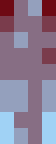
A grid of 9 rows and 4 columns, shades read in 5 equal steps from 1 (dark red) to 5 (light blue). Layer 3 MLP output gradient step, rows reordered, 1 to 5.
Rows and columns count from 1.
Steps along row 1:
up up down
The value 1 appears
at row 1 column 1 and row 1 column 4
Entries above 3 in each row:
1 0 1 0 0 3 3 2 3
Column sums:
30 31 28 29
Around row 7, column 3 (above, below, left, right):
3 3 4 4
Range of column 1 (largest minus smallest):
4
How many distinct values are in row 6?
2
